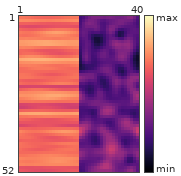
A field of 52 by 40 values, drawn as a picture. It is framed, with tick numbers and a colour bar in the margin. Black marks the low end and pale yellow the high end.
The table splits into one row of 2 panels. Panel 1,1: high, streaked across. Panel 1,2: low, blotchy.
